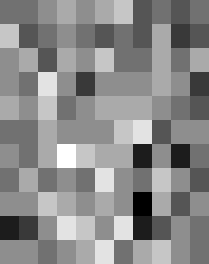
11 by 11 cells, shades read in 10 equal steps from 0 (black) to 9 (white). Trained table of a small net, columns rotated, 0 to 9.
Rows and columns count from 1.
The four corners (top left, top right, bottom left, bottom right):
4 4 5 4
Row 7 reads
5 4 6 9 7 6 6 1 5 1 4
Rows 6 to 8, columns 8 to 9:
8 3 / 1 5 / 4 7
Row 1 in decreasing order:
7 6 6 5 5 4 4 4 4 3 3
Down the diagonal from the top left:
4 3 3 5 5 5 6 4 6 5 4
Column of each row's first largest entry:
7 1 6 3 3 8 4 6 3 4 6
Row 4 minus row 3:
0 -2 5 -1 -3 -2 1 1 0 1 -4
